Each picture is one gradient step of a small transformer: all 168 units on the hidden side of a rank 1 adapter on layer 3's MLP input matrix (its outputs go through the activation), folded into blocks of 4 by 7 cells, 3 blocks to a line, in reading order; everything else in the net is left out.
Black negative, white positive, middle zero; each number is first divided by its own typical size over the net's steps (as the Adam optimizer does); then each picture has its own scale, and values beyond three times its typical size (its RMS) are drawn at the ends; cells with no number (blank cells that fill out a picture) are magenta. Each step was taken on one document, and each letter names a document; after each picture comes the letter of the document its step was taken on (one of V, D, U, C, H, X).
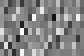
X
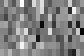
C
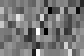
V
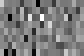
V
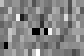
V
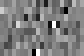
V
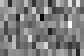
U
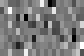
C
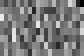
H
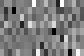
U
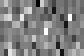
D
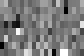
U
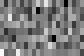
H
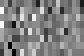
X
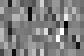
X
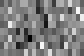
C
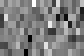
D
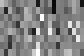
V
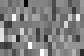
X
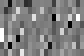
X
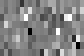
D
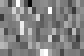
X
